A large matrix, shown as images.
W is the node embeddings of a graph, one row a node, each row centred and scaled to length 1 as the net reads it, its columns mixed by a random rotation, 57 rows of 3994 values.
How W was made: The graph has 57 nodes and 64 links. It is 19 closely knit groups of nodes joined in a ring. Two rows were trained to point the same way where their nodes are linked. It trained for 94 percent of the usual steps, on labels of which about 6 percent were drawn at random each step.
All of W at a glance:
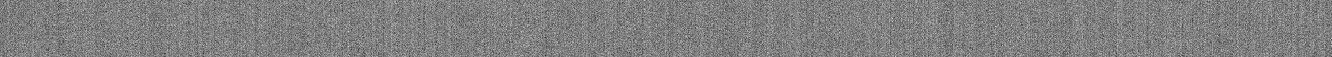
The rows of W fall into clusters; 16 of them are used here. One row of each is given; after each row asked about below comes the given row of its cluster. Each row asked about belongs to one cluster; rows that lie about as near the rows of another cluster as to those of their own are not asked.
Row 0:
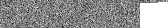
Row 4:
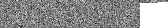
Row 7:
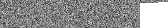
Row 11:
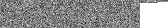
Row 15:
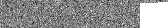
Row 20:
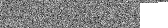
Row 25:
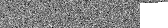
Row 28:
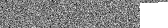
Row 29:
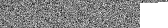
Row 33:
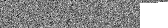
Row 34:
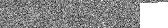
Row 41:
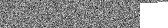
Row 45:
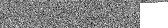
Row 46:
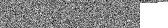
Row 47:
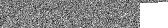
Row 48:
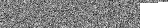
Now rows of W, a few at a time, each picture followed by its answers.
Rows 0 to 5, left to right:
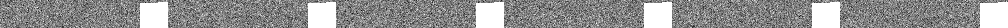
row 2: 28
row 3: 47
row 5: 45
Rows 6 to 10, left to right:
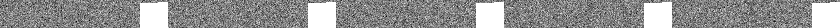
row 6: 29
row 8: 33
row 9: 0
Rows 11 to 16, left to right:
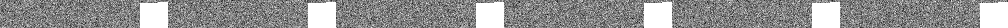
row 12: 48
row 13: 7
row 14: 41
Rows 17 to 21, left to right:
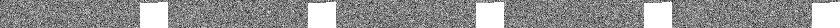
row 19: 15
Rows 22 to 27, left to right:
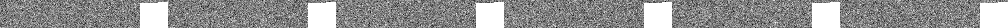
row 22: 11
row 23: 47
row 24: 25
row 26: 34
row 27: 15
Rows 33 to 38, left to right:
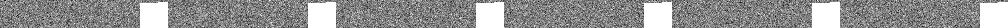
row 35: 4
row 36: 11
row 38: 34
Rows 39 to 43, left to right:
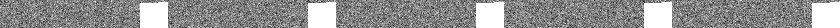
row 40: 7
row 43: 46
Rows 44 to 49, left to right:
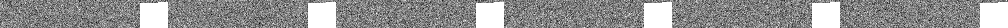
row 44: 45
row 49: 29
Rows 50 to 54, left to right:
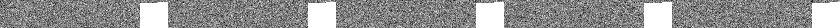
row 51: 41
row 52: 48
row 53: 20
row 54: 33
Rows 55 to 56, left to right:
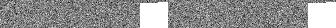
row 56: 20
